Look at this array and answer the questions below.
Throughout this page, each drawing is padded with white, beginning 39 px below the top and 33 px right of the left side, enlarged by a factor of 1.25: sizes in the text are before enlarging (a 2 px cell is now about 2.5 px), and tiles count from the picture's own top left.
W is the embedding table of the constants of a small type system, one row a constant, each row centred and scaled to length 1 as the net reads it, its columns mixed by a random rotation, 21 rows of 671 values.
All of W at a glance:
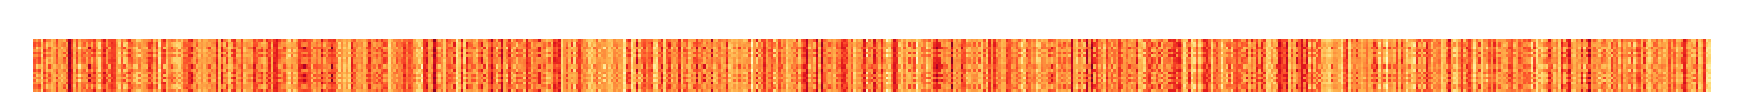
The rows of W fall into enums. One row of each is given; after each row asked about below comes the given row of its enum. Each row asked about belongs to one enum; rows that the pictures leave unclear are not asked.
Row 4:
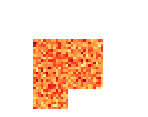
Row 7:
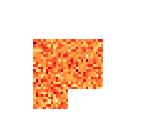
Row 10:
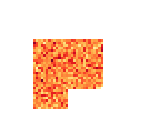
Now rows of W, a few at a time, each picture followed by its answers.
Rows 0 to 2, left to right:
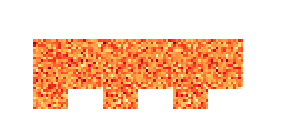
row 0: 4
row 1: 7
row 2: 7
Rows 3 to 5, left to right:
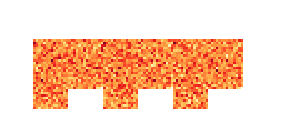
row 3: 10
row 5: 7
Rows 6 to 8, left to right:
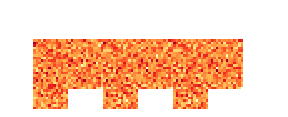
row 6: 4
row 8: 7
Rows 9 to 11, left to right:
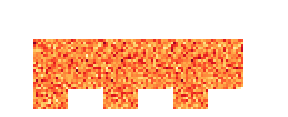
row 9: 7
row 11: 10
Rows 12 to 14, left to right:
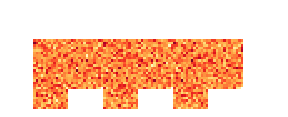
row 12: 7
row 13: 4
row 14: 10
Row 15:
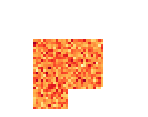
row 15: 4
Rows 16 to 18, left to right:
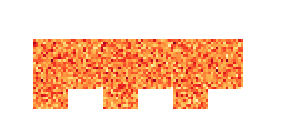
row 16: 10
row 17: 4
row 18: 7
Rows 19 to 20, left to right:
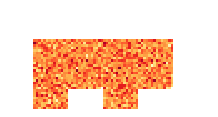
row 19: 7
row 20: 4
